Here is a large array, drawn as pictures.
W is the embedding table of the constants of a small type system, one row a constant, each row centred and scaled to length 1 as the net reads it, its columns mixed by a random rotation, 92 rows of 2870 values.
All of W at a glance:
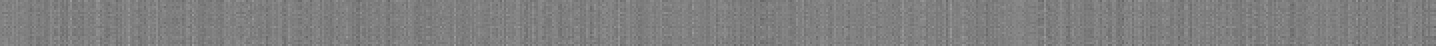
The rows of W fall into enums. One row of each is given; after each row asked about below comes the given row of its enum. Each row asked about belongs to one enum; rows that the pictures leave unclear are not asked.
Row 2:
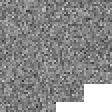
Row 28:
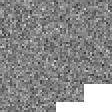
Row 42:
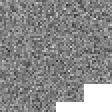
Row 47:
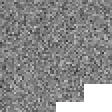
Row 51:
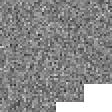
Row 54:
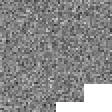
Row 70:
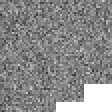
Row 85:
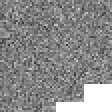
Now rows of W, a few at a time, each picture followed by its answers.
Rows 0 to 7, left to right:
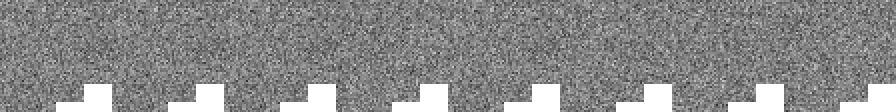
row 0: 2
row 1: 2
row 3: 47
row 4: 2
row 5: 28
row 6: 54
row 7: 70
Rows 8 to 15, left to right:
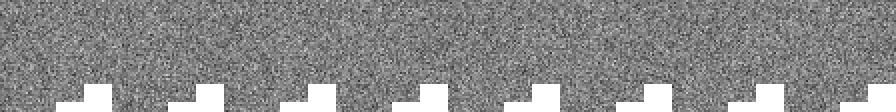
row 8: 70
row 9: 51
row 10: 70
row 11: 2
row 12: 47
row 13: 28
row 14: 47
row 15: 2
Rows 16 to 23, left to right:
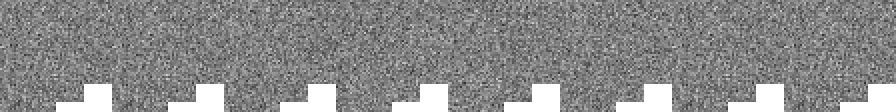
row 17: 51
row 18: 2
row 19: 47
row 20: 54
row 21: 42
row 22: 51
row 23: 51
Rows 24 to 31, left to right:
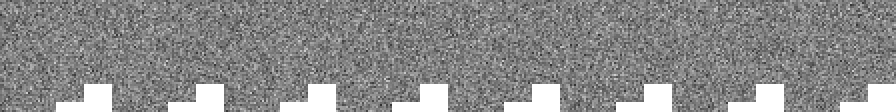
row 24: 70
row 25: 28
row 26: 70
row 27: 54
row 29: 51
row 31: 42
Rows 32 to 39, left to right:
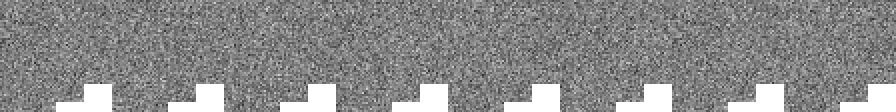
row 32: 85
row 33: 54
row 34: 51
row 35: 70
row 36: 2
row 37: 47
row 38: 85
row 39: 2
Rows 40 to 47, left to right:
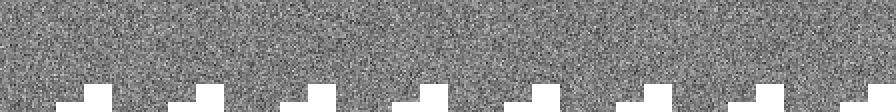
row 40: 51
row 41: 28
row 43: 85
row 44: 28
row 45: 47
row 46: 2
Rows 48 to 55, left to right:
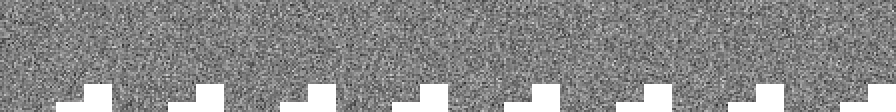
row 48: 85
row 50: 42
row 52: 54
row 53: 28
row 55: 28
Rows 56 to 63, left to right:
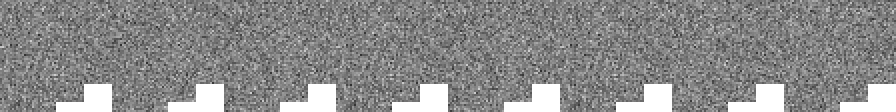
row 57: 85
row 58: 70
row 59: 51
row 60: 70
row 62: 28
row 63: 2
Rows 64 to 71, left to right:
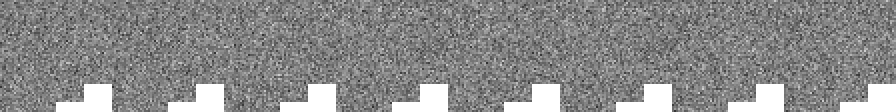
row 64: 47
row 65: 47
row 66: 51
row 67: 2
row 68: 28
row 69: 2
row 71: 70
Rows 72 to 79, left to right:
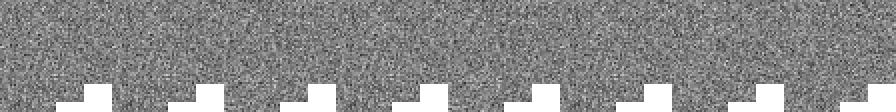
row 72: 51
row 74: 54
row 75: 51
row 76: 54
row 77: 51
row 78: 28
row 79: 42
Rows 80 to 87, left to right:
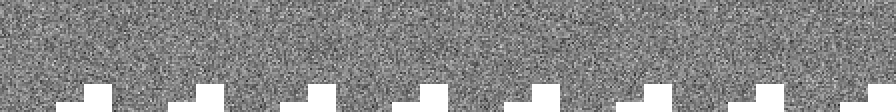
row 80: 28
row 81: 70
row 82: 2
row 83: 2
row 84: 42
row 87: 54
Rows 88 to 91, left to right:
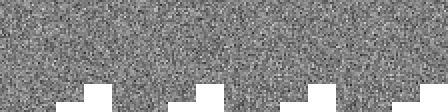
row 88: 28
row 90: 51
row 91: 51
